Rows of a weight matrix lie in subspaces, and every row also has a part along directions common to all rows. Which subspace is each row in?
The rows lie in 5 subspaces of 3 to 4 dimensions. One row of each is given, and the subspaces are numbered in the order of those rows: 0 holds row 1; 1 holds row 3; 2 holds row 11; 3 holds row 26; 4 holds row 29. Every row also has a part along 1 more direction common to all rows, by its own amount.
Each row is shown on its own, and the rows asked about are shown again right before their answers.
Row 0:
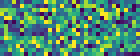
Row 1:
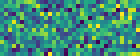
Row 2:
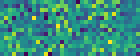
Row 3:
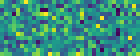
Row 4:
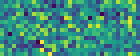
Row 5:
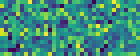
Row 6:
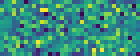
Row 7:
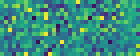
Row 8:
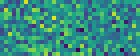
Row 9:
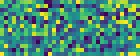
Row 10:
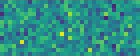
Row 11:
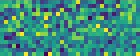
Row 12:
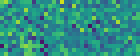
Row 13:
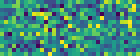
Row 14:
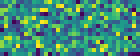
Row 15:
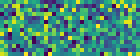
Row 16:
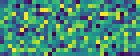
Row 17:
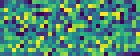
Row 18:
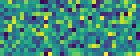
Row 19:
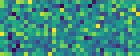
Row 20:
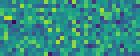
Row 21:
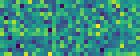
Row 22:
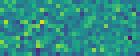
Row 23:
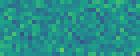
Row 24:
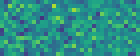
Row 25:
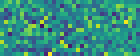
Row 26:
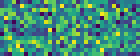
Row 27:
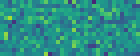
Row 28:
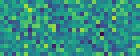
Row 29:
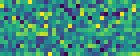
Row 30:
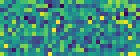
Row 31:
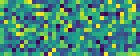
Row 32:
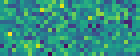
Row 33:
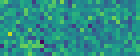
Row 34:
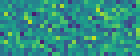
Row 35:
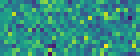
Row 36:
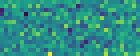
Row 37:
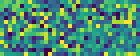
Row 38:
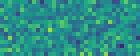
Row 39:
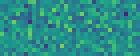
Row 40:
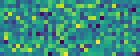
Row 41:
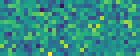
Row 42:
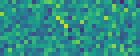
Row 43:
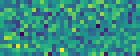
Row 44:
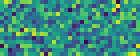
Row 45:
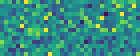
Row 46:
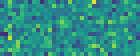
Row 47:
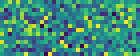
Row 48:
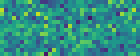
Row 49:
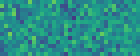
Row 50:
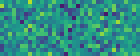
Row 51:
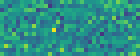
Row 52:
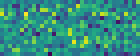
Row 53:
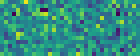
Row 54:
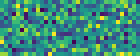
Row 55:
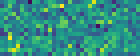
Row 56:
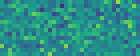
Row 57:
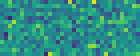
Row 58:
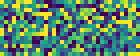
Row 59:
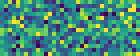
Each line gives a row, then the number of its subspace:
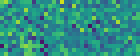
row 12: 0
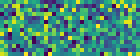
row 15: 4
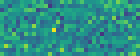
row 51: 2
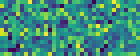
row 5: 3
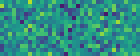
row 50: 4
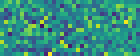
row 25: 1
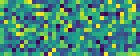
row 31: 4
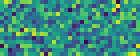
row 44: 0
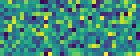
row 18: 3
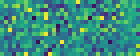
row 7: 2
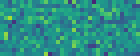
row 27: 3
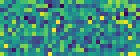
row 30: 2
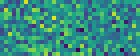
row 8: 1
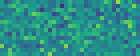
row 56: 0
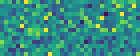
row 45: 1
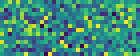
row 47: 1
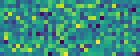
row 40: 0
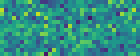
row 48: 4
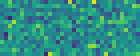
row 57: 3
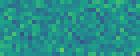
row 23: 2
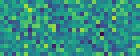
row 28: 2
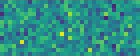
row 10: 4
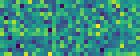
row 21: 3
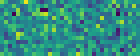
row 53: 1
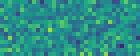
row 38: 3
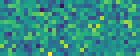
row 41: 0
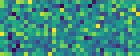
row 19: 3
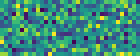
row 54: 4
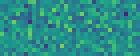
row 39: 2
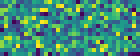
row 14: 1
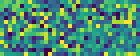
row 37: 1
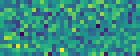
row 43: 2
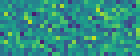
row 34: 0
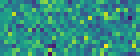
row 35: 0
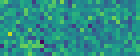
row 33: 0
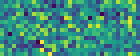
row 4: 0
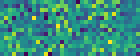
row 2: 2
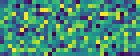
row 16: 4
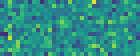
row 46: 3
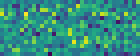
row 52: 4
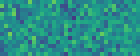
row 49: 4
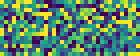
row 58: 2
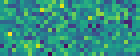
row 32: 0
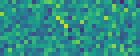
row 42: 4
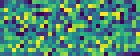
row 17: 4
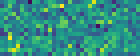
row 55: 3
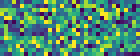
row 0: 3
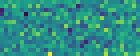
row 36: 4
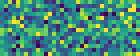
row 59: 1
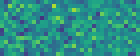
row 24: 0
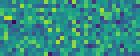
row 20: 3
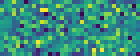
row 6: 1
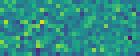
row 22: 1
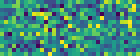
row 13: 0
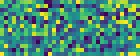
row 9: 2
